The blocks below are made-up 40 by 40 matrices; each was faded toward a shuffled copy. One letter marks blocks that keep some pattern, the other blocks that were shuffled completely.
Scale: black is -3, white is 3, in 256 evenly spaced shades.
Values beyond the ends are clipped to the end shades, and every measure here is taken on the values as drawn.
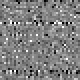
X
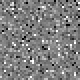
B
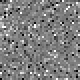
B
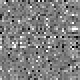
X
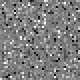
B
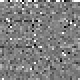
X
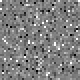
B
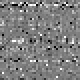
X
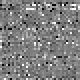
X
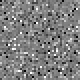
B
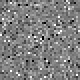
B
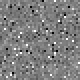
B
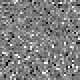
B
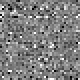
X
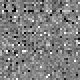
X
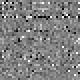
X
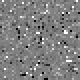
B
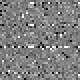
X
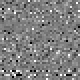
X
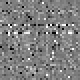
X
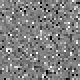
B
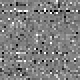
X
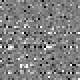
X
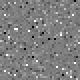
B
